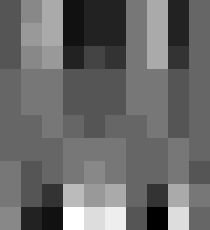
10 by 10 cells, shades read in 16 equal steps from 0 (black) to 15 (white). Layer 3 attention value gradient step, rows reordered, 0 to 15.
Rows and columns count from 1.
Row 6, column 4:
6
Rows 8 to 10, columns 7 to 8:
6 6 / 6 3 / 5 0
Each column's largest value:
8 9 10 15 13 14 7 10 13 7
